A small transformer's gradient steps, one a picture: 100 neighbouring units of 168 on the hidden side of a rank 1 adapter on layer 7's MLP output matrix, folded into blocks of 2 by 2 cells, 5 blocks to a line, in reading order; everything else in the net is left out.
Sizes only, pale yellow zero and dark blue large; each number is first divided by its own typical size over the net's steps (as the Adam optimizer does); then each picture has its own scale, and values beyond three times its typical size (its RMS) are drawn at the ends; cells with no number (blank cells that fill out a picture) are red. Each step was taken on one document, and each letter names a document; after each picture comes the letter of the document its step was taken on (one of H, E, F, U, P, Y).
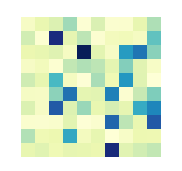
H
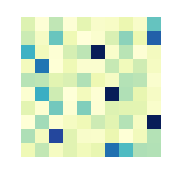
H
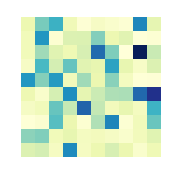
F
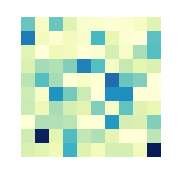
F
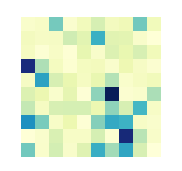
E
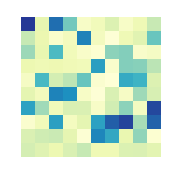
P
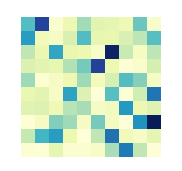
P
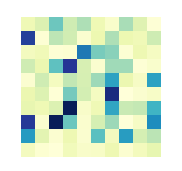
E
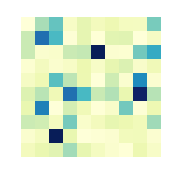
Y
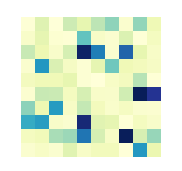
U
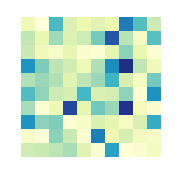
H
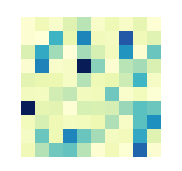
F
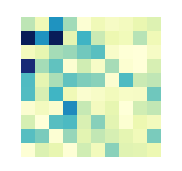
H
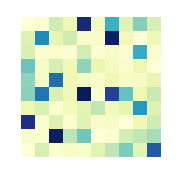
U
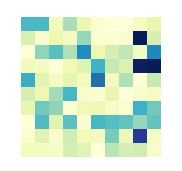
P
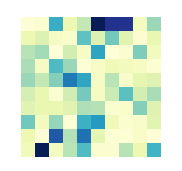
U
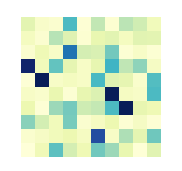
E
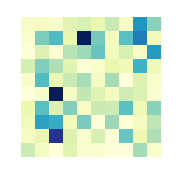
Y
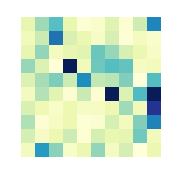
H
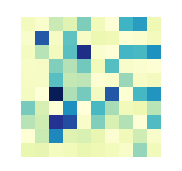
Y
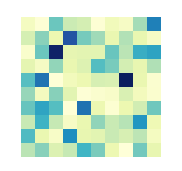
P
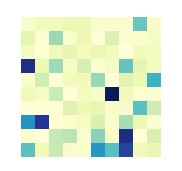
E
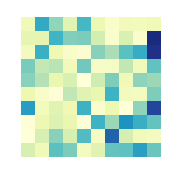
F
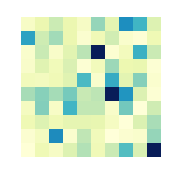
Y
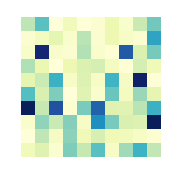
F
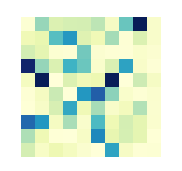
E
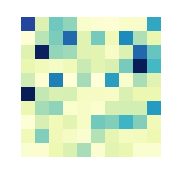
P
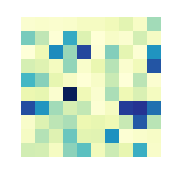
P
